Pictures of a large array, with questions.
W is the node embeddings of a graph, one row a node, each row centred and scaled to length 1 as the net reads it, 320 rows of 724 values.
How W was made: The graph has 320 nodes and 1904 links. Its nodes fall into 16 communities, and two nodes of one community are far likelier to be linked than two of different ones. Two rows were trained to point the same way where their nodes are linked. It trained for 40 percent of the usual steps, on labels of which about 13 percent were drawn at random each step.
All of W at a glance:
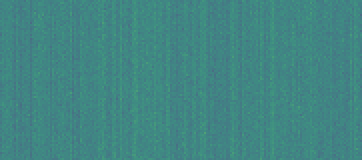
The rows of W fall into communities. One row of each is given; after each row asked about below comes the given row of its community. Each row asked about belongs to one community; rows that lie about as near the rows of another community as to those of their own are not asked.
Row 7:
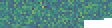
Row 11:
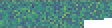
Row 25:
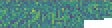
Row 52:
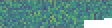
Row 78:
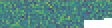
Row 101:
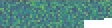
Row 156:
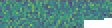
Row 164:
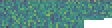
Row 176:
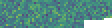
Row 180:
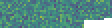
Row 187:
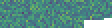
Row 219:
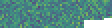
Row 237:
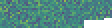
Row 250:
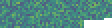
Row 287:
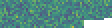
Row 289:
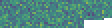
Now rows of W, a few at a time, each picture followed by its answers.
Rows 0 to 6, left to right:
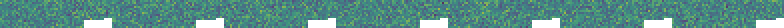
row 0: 219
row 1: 287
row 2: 25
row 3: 156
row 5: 52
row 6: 180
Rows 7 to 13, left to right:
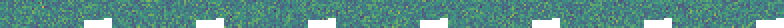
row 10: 176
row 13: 289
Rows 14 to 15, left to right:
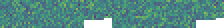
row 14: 156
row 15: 11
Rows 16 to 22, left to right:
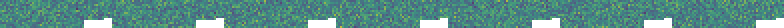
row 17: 78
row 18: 52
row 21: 289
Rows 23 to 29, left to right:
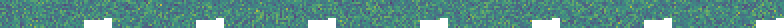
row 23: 176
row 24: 7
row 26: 25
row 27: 176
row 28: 11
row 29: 219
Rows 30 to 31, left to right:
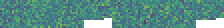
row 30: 176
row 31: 287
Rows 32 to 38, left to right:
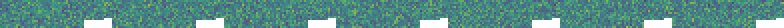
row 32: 289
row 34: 187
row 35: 219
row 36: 11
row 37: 78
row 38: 180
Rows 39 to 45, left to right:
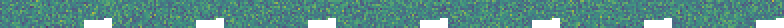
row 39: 101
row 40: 219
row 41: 25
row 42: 287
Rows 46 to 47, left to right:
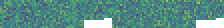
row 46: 52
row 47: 187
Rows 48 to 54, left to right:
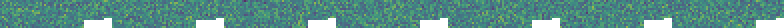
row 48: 219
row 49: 219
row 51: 164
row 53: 52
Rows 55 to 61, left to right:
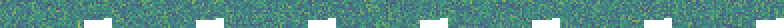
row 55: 25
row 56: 52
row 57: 250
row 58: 187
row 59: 7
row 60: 180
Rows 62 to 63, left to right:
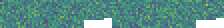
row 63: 287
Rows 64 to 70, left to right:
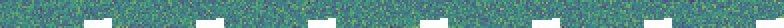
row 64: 78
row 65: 156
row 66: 237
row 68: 156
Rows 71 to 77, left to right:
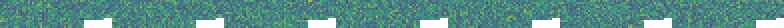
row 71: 250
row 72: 250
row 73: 180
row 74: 237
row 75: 219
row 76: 287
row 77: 101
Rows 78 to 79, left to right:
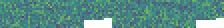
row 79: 7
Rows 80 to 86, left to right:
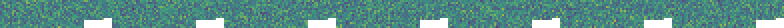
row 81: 287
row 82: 287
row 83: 187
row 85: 52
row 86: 7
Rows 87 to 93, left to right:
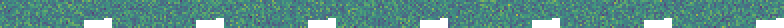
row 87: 156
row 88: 176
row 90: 156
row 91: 101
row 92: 287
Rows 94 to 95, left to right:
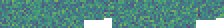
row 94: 11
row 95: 176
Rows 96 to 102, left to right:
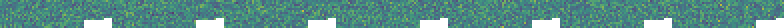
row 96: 180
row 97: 78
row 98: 187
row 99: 164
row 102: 287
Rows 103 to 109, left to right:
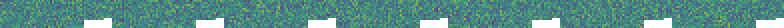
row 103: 7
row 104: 176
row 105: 101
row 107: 101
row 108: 187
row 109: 11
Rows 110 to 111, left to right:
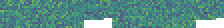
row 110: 78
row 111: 180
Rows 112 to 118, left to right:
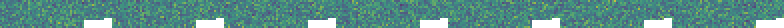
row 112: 156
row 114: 187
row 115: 289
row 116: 7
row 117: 250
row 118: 219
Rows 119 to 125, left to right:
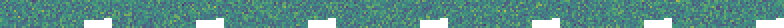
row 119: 180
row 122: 52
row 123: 250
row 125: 101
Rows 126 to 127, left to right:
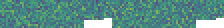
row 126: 164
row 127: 237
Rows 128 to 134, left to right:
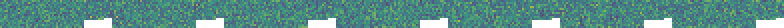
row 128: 7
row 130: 164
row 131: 25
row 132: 25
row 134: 176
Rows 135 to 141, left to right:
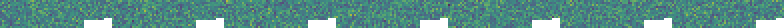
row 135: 164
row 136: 289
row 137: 11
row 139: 250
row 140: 287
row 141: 78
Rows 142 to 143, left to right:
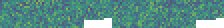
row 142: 78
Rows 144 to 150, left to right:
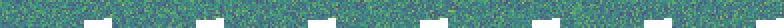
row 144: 187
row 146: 219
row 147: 52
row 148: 11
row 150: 180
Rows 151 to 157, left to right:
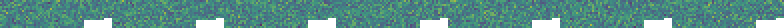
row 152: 289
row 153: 250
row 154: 219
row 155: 164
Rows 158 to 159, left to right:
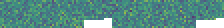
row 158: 156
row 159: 176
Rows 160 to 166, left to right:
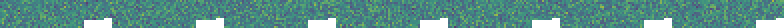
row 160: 7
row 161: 237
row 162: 101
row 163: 187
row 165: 101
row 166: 101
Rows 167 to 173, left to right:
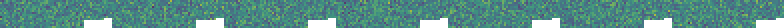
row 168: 176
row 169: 7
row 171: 250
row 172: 164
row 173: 11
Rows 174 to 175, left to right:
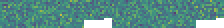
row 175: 25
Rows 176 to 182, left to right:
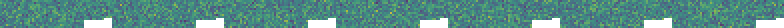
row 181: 187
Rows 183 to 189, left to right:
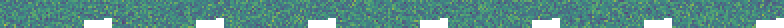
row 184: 78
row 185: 11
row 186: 187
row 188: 289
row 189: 164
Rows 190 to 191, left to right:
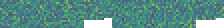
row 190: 101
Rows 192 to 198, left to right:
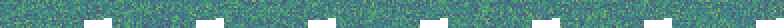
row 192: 289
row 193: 219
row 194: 11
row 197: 176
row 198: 237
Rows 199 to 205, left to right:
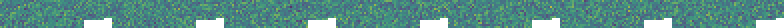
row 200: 156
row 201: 219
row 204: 11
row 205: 25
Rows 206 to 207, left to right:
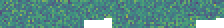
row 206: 176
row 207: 156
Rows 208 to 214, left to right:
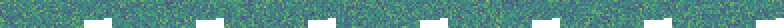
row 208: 219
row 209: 52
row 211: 101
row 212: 78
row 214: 78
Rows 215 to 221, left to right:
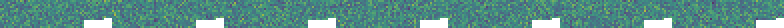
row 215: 287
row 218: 25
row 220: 219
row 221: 7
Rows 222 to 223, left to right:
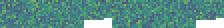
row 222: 250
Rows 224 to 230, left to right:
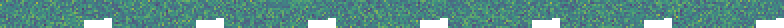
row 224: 164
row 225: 11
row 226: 11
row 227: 180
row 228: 25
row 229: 289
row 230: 237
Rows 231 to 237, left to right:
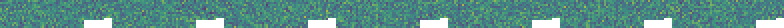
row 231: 52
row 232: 52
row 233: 164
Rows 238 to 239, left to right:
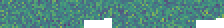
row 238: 101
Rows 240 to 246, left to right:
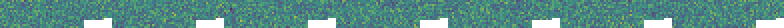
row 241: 7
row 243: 25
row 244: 176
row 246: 7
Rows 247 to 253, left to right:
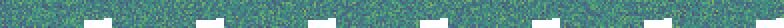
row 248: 187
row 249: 25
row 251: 7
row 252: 187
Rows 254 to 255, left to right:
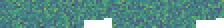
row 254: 219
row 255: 101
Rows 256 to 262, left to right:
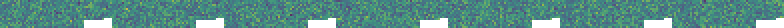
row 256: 187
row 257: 250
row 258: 180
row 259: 7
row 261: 156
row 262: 289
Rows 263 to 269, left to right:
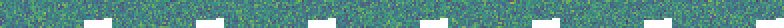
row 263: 164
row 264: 289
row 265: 78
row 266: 180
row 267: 289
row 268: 164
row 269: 78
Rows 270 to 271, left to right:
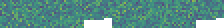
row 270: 180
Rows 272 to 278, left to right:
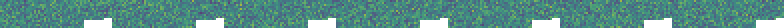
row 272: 101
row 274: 289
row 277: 187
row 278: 11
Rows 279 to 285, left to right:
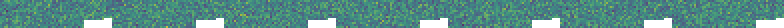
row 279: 219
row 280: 289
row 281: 11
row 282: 164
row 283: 250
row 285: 164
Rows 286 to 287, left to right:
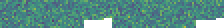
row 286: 176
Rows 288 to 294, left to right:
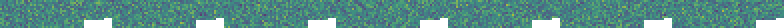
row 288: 289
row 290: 187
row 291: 156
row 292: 52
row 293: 176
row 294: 25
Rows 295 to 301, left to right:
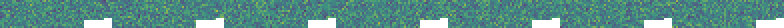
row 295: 11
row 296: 287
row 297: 52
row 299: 52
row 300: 287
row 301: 187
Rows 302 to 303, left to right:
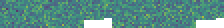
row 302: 25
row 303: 250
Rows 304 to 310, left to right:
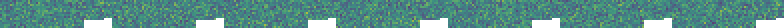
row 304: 289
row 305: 187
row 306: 289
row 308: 287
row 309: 287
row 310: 25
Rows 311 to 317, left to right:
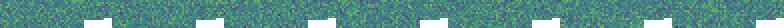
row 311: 11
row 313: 287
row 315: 289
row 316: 164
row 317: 78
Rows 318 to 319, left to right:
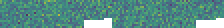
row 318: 237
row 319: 7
